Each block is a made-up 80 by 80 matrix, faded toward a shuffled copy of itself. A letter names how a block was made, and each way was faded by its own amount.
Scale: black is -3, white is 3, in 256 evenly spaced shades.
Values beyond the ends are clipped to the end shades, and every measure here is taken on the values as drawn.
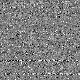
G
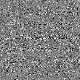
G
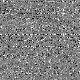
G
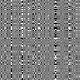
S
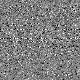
G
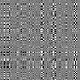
S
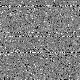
G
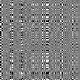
S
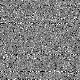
G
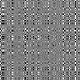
S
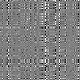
S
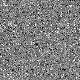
G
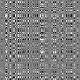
S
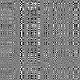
S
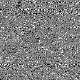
G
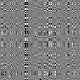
S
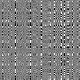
S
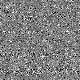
G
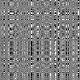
S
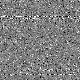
G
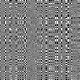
S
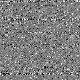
G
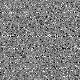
G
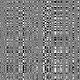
S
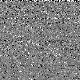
G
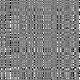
S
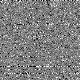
G
